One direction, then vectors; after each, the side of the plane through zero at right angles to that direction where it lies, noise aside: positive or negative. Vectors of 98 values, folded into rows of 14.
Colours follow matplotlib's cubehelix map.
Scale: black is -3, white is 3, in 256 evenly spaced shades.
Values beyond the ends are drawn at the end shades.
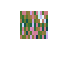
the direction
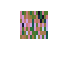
negative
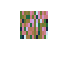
positive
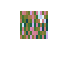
positive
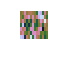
positive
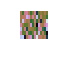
negative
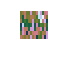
positive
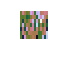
positive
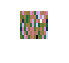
positive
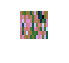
negative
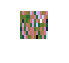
positive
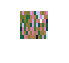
positive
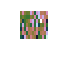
positive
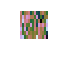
negative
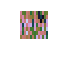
negative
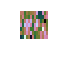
negative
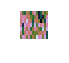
negative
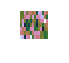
positive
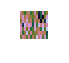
negative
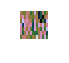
negative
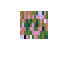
positive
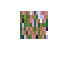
positive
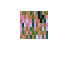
negative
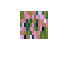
positive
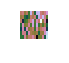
positive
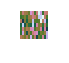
positive
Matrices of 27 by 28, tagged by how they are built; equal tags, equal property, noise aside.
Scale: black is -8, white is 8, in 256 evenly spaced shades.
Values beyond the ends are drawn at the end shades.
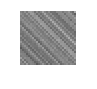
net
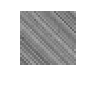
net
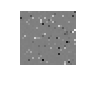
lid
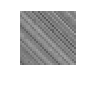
net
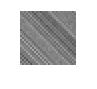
net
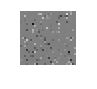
lid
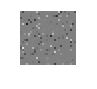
lid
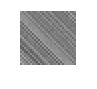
net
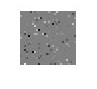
lid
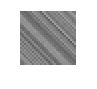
net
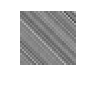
net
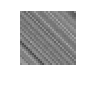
net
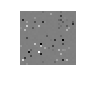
lid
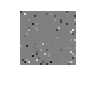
lid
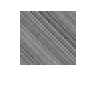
net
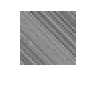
net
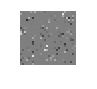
lid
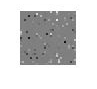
lid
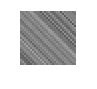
net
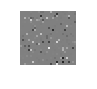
lid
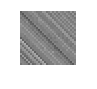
net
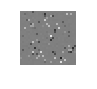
lid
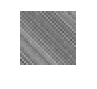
net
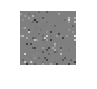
lid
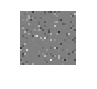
lid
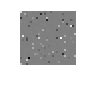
lid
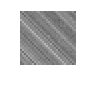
net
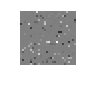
lid
